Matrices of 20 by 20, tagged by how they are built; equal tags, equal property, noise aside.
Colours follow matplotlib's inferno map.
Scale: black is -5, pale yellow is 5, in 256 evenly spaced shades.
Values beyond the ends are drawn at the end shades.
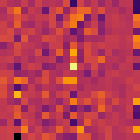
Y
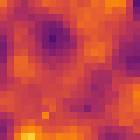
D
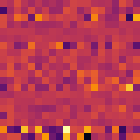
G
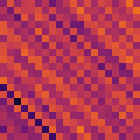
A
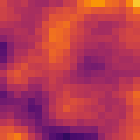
D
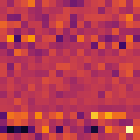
G
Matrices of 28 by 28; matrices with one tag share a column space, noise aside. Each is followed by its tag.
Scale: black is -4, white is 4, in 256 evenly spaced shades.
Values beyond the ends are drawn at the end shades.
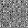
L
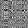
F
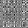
L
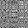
F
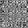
L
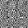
F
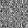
L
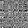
F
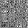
L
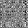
L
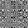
F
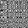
F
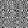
F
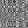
L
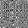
F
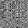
F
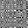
F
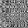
L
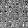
L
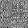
F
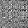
F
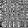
L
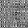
L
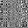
L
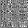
L
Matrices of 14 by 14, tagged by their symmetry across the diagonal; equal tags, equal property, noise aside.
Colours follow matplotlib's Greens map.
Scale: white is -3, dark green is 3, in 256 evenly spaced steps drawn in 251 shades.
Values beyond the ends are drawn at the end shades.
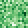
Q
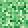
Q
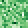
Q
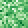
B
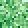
Q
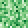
B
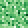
Q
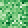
B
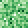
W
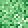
W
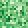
Q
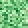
B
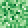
W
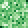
W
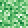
B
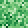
B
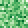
B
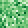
Q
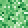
B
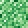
W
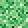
W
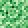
W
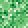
W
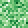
B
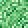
W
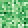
Q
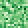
Q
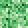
B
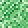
W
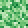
Q
